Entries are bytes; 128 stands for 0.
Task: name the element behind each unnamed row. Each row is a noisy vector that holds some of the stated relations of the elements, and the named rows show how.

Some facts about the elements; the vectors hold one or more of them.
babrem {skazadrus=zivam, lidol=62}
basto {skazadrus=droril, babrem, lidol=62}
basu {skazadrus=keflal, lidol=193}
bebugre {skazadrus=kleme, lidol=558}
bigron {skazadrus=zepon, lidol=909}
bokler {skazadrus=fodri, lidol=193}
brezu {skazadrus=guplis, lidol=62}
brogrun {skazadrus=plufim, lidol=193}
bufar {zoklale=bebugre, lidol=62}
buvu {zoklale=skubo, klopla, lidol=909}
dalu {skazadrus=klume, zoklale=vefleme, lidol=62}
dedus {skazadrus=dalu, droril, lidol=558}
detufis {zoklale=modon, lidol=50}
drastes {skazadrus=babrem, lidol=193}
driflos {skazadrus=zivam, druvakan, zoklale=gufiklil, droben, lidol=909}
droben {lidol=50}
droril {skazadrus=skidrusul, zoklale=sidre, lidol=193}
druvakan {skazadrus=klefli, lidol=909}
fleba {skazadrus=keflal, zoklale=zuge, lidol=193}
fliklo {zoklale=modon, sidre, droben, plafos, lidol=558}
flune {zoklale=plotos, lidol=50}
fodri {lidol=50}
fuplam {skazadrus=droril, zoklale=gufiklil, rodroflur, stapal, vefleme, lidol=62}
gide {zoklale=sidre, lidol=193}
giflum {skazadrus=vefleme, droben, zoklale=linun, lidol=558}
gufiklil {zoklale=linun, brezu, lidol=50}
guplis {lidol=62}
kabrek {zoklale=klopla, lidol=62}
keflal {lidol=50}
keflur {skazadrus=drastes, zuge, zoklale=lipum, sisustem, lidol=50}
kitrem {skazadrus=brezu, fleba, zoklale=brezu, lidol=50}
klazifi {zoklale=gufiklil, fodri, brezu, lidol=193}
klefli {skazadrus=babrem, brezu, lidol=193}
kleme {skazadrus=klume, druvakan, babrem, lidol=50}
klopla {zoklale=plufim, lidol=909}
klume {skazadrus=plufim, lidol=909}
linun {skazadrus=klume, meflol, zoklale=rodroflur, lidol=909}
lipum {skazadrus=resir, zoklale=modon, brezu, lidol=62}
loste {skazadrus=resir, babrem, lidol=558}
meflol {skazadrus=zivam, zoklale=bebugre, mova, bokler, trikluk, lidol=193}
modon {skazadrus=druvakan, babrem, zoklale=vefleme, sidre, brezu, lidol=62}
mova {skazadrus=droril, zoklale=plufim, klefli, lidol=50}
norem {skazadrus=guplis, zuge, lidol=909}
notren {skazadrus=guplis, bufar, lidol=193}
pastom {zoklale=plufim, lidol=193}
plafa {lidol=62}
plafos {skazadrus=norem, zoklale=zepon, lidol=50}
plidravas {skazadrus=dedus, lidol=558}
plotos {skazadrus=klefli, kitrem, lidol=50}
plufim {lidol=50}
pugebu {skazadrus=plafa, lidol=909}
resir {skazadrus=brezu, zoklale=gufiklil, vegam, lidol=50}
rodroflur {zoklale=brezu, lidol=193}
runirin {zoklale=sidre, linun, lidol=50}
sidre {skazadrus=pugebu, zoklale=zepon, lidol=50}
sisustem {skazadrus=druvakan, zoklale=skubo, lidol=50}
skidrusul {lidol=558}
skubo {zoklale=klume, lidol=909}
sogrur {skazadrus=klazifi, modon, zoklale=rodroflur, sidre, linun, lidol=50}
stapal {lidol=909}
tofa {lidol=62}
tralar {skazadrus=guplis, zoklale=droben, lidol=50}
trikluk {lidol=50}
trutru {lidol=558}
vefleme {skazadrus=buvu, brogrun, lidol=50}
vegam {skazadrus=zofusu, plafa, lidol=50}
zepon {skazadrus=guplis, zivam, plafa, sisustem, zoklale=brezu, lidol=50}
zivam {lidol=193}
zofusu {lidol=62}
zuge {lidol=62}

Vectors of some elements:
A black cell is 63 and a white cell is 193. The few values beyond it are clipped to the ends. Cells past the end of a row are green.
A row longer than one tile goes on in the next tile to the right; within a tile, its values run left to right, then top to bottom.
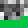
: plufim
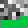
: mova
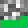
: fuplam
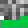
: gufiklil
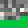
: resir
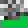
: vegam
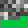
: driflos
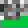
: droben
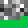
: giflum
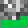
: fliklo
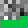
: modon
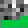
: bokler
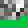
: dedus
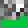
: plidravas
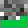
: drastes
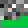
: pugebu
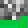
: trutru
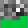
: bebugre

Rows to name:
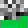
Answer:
sidre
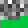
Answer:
vefleme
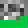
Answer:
dalu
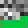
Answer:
brezu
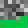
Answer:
kleme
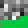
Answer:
tofa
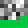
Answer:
skidrusul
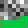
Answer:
linun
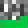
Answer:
kabrek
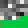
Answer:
keflal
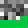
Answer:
zivam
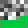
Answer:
droril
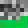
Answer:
brogrun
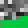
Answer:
sisustem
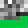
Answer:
zepon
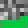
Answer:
kitrem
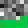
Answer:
druvakan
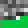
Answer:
plotos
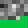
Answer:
norem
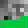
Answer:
flune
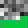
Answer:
babrem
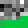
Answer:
klume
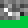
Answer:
bufar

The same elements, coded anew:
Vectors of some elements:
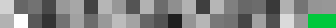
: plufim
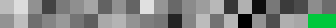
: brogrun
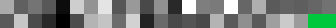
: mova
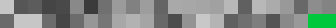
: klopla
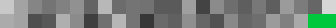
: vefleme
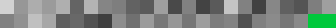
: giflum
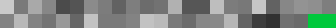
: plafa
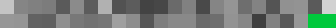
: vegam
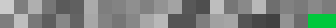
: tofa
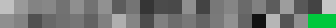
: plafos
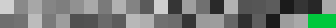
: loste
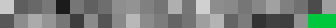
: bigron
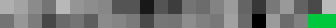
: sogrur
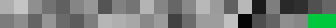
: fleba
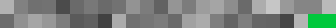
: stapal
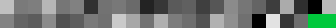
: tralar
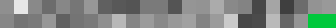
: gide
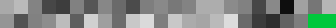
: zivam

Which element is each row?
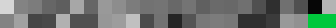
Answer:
plotos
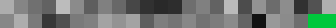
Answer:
keflur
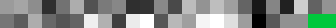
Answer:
meflol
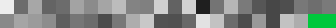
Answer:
bebugre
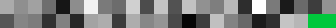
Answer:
basto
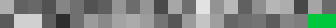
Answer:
buvu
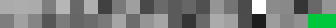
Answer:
lipum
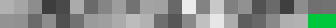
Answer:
bokler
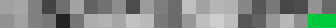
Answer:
pastom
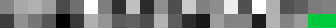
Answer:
fuplam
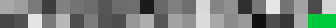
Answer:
driflos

